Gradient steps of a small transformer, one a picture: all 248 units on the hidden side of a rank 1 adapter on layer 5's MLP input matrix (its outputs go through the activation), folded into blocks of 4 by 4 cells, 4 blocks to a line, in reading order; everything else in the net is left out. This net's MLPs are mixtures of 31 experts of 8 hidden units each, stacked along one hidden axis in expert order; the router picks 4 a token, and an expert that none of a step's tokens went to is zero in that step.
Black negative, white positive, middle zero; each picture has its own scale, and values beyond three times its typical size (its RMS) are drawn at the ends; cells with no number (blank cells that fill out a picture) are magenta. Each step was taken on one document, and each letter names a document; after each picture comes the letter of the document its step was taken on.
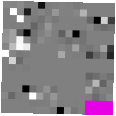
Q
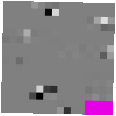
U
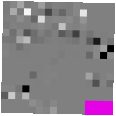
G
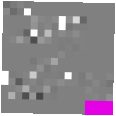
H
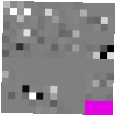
Q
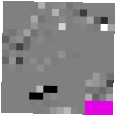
U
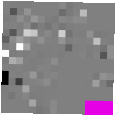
H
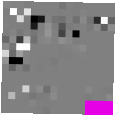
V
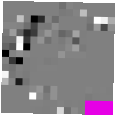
V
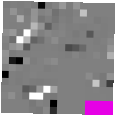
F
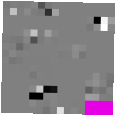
U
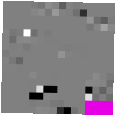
U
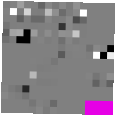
G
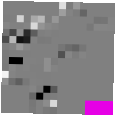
F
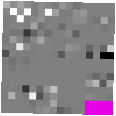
Q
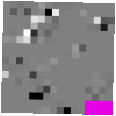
U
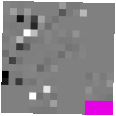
F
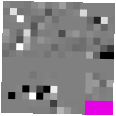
Q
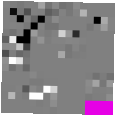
V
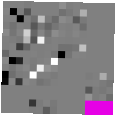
H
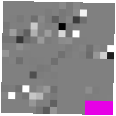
G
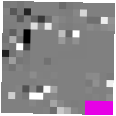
V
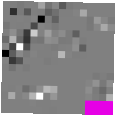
V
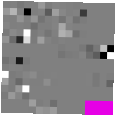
G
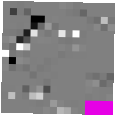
V
